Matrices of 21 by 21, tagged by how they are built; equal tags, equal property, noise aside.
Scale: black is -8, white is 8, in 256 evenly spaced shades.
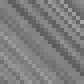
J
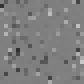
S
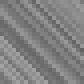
J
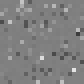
S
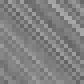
J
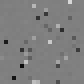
S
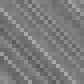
J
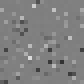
S
